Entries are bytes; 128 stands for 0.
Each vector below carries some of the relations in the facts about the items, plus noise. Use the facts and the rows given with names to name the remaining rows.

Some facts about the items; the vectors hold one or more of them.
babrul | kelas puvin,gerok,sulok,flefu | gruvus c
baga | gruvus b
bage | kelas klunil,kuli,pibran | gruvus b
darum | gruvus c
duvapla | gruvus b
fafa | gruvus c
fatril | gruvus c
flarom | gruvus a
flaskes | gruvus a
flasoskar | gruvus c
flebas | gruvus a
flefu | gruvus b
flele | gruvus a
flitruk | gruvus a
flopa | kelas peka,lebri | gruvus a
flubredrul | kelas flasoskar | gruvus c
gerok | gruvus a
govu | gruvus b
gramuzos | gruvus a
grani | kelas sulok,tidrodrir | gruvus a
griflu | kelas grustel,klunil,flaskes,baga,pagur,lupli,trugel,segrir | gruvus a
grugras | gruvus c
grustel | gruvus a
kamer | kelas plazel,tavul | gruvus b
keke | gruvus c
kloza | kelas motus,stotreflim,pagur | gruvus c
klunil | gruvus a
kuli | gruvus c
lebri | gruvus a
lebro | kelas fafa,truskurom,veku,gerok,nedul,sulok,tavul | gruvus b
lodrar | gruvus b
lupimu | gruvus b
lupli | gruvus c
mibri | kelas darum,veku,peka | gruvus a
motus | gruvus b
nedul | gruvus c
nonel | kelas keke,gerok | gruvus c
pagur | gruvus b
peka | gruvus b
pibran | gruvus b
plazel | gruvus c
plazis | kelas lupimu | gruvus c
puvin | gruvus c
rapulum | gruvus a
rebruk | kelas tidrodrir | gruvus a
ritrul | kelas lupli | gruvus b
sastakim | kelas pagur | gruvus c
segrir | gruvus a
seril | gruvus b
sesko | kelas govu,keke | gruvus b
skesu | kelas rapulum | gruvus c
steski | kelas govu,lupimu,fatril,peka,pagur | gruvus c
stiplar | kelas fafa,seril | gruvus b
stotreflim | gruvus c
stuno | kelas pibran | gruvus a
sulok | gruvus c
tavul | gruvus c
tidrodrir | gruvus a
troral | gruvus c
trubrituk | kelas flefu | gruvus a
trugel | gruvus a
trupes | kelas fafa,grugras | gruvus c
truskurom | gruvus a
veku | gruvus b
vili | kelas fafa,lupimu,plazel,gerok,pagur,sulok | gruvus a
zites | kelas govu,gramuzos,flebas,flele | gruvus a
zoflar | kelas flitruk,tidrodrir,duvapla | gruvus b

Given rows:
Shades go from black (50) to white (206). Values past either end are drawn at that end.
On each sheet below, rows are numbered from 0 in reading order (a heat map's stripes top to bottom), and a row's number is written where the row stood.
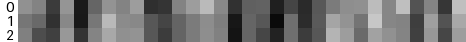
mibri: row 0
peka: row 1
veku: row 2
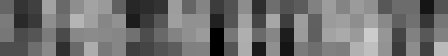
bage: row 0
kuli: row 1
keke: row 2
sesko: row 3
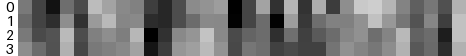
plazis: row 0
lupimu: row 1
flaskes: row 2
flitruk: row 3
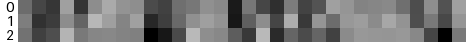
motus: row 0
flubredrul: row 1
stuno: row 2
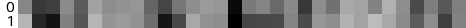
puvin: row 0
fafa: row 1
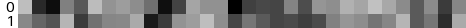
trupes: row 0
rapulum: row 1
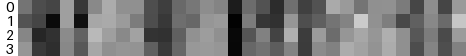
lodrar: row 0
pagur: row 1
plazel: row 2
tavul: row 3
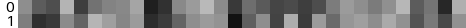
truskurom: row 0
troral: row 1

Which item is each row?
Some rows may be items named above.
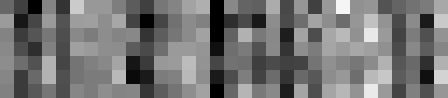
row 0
kloza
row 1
lebro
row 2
nonel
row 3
darum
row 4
flitruk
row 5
gerok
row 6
nonel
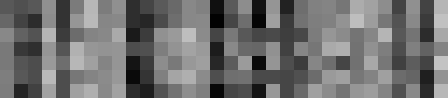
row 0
govu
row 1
lupimu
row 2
rapulum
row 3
lupli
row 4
zoflar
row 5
klunil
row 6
kamer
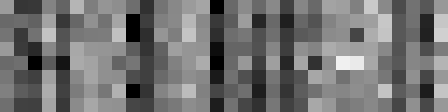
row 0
sulok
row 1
zites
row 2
trubrituk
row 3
grugras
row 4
steski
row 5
lodrar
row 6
lebri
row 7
baga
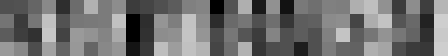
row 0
sesko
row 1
trubrituk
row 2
griflu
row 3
rebruk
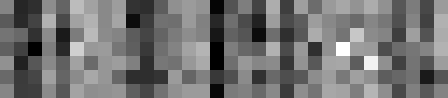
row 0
plazel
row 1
ritrul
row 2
peka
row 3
sastakim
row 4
babrul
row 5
pibran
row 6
puvin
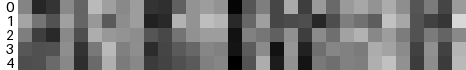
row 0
plazel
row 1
grani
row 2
stotreflim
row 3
govu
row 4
sesko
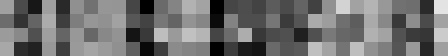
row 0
vili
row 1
flefu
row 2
rebruk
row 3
stiplar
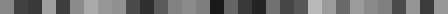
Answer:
seril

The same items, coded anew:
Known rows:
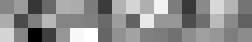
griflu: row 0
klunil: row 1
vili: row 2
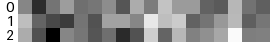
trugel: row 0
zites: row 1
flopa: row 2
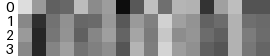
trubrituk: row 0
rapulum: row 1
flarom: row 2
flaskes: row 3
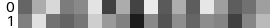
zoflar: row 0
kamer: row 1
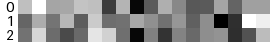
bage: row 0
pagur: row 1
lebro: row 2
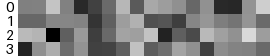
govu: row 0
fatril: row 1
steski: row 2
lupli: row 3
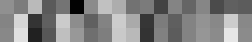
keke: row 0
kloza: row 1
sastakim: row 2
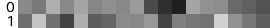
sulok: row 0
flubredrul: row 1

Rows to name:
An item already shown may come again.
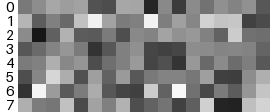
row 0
kuli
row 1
grani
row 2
lebri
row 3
darum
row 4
puvin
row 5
duvapla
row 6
ritrul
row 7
lupimu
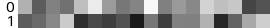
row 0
grani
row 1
peka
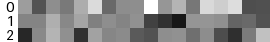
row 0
rebruk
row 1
sulok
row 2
seril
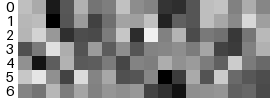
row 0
plazis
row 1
steski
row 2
sesko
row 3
duvapla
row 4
lebri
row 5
babrul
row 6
sulok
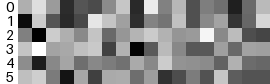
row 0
sesko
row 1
stiplar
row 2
tidrodrir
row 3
bage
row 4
flitruk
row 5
nonel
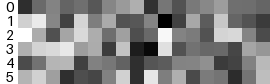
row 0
grugras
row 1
babrul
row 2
stuno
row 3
pibran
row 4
veku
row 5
sesko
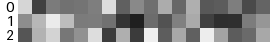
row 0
gerok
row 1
flefu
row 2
zoflar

